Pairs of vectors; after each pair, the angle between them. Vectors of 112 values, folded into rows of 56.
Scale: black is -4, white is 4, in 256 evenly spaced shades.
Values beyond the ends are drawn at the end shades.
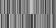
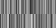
nearly opposite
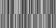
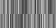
partly aligned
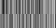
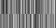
nearly parallel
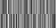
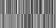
orthogonal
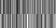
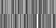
partly opposed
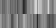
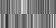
partly opposed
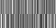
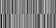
nearly opposite
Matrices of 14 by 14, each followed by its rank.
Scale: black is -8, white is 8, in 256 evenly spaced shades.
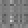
two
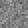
full rank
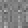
two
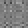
two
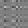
one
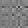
two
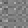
two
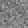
full rank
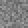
full rank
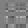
one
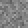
full rank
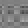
one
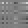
one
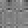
two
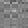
two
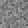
full rank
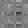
two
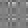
one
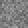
full rank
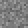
full rank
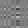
one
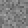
full rank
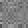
two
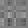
one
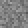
full rank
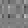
one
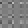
one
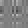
one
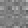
two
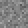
full rank
